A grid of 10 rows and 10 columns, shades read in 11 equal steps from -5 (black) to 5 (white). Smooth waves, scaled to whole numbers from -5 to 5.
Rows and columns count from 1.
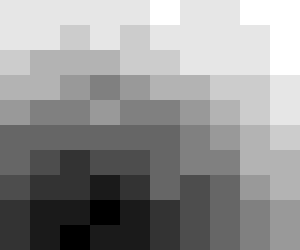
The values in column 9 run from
0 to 5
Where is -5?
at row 9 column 4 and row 10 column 3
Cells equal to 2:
12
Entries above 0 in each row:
10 10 10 9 6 3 2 2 1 1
